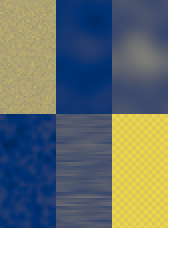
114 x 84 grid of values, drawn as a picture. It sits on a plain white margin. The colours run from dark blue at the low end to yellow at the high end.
It is made of 2 by 3 panels. Panel 1,1: high, fine-grained, faint in contrast. Panel 1,2: very low, smooth, faint in contrast. Panel 1,3: low, smooth. Panel 2,1: very low, blotchy, faint in contrast. Panel 2,2: low, streaked across, faint in contrast. Panel 2,3: very high, checkered, faint in contrast.
